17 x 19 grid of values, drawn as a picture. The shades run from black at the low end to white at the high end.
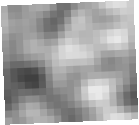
On average the colour sits 60% of the way up the scale. The texture is blotchy. The middle left is the ninth with the lowest average. The histogram is bell-shaped.
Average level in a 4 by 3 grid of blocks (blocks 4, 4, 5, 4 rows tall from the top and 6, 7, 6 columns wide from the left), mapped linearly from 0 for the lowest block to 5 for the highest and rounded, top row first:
335 | 355 | 043 | 324
